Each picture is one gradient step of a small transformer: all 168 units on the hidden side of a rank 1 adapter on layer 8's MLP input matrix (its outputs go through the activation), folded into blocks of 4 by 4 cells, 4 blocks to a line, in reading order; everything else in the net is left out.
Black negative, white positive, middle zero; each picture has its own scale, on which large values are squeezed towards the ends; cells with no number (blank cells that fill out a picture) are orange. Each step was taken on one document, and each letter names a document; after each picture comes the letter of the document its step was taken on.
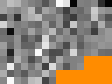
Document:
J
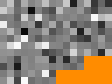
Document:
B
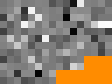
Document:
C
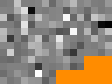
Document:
C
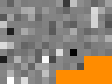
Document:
J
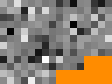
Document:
J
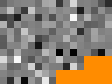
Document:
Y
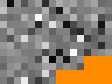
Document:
B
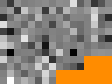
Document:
J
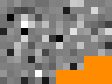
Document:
C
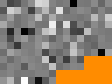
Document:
B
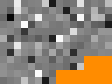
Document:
C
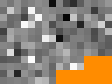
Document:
C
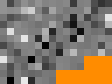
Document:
J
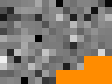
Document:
Y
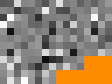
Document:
J
